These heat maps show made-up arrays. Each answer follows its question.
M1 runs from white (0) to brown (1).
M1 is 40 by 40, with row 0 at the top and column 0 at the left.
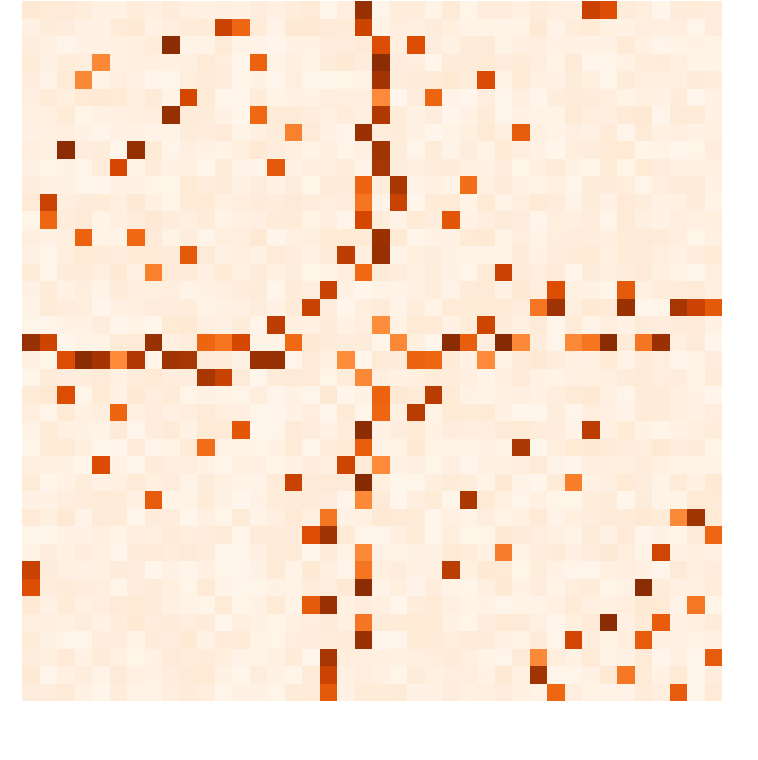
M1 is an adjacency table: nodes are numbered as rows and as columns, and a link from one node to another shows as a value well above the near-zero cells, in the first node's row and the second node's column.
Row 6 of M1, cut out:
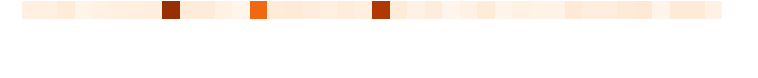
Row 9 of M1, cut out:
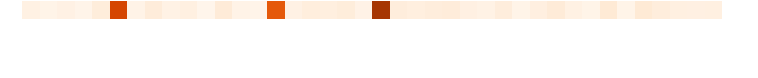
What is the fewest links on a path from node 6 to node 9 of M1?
2
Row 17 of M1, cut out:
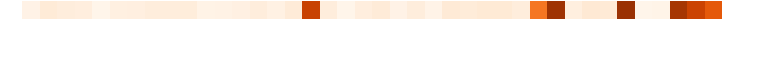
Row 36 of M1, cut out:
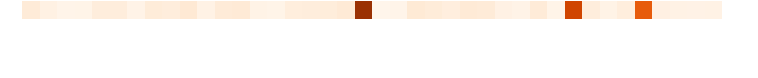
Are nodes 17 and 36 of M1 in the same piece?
no
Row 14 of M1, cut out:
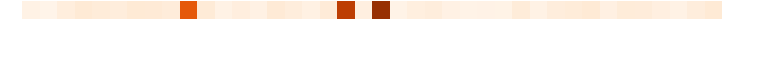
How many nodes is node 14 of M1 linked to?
3
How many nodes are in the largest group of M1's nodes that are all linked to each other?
3
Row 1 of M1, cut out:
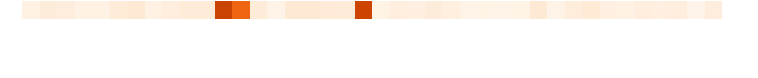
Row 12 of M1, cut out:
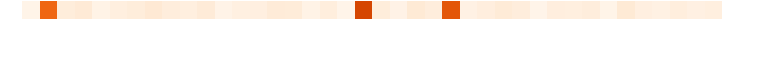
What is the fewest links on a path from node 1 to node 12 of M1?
1
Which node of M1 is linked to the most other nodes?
node 19
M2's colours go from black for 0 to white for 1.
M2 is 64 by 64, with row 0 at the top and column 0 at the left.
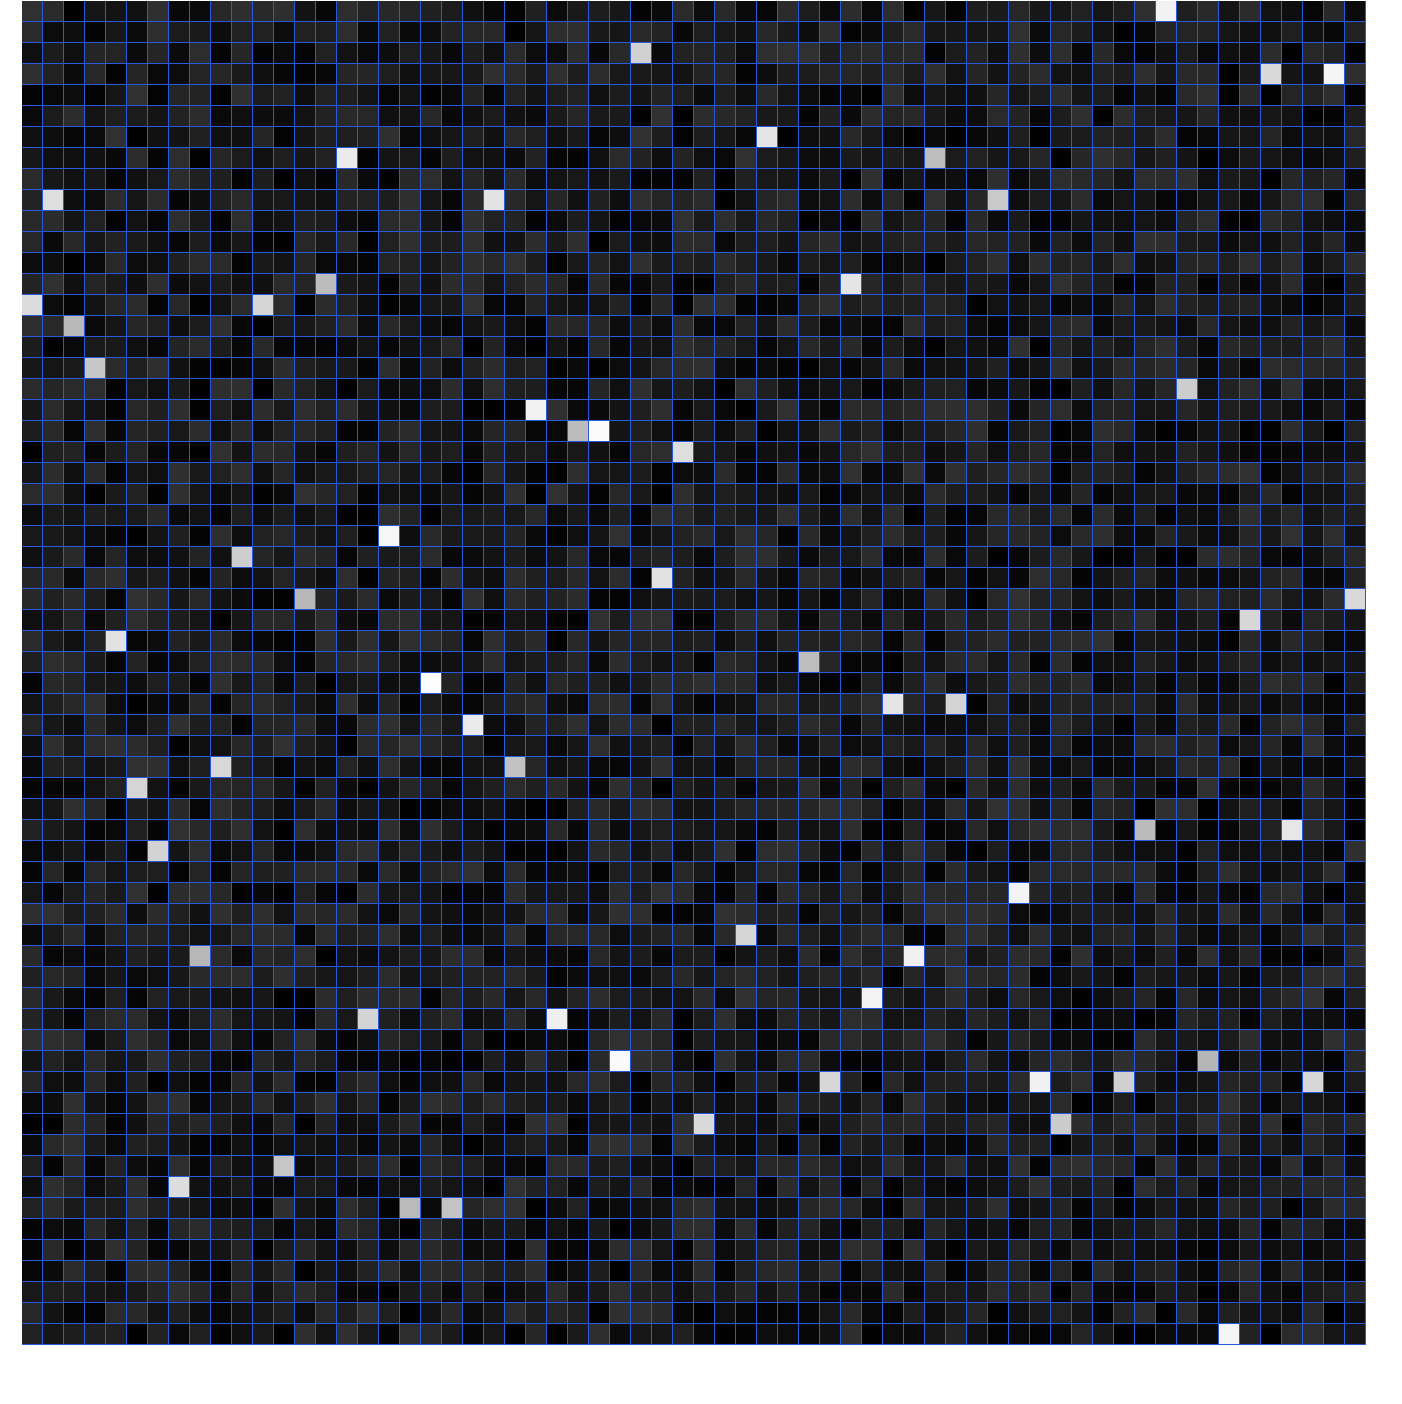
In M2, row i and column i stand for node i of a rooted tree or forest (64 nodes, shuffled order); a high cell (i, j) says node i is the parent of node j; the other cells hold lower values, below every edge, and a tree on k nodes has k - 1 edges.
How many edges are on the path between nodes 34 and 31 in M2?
2
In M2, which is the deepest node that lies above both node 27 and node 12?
57
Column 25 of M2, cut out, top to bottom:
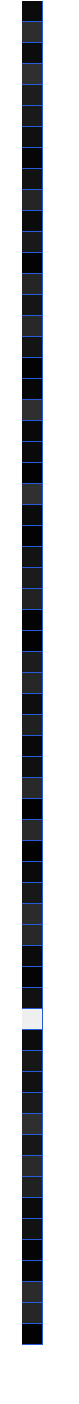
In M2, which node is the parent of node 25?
48
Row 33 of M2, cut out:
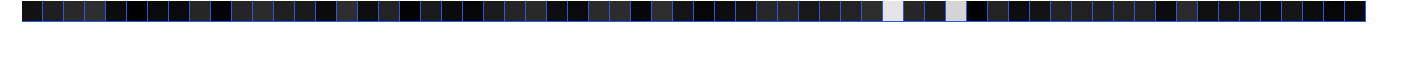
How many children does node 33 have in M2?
2
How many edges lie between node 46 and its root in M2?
2
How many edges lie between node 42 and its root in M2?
1
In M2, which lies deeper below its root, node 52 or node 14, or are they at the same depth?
node 14
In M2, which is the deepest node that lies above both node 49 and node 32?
53
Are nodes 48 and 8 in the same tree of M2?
no
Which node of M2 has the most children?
51
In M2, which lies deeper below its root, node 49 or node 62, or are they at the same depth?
the same depth
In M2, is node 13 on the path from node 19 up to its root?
yes
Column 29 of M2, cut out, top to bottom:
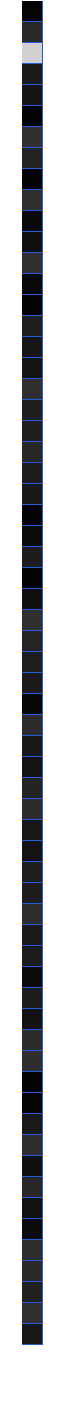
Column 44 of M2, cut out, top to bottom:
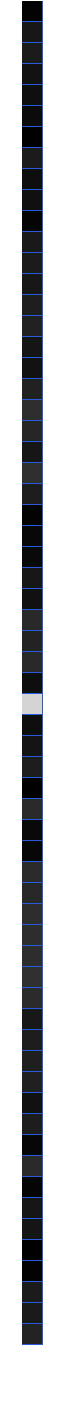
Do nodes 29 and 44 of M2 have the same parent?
no
